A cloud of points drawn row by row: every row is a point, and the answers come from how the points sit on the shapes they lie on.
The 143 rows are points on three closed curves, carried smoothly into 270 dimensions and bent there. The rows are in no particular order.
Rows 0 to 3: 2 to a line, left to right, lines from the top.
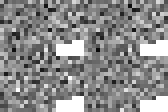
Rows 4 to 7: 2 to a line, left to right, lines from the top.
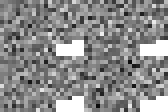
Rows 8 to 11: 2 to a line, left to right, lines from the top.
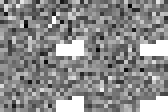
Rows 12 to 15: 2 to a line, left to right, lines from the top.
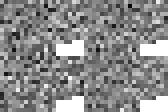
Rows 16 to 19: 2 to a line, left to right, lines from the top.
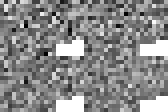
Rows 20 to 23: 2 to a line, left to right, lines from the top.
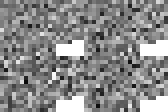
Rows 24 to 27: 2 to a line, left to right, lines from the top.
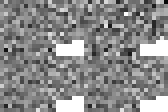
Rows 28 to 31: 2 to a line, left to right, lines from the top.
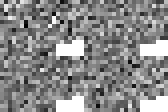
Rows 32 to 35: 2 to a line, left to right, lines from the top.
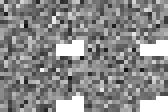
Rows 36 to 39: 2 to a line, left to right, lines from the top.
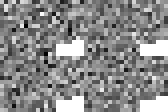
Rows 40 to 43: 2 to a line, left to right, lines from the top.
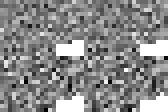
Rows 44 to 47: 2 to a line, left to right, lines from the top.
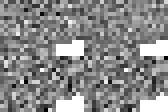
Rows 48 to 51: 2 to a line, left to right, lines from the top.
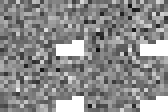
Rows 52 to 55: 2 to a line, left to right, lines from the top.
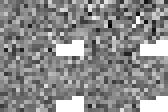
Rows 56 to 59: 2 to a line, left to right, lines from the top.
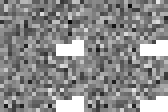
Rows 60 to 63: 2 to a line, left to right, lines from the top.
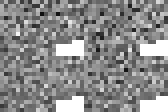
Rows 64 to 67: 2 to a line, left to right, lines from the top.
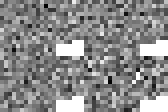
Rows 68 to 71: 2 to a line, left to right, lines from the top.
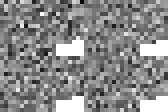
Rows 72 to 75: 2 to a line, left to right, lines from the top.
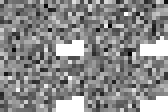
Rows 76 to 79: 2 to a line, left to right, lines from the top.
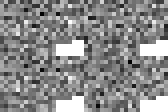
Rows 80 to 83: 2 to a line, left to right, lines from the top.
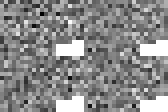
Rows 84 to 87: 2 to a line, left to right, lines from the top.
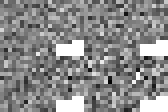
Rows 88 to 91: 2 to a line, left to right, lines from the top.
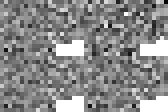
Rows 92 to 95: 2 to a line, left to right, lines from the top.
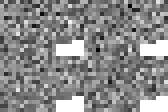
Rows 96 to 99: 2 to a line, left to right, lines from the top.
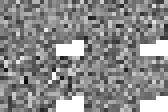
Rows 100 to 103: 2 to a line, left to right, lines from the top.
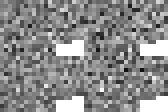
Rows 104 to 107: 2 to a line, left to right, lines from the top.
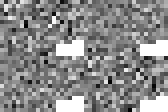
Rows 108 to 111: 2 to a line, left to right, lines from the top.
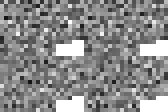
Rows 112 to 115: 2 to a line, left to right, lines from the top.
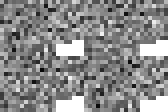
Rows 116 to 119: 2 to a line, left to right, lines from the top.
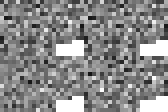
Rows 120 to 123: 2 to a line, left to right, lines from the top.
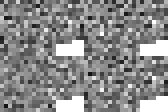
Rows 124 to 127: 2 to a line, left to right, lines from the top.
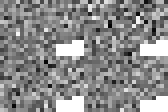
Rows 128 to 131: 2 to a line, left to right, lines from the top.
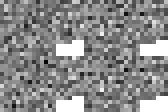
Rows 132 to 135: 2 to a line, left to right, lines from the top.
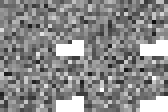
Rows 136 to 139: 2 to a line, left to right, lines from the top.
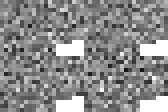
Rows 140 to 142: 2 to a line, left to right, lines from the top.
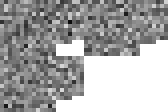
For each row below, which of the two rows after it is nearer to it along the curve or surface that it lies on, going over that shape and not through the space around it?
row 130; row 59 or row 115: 115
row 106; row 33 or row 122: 122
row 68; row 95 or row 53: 53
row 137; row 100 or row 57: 57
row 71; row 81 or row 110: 81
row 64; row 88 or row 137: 137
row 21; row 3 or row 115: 115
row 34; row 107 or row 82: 82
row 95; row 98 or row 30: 98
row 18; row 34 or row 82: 82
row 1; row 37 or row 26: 37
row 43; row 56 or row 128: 56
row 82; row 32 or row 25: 25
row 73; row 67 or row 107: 107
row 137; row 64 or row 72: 64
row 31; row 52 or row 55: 52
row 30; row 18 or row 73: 73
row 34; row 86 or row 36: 86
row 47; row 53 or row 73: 73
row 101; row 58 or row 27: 58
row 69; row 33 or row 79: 79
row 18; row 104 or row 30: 104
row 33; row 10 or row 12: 12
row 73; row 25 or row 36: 36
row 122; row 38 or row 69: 69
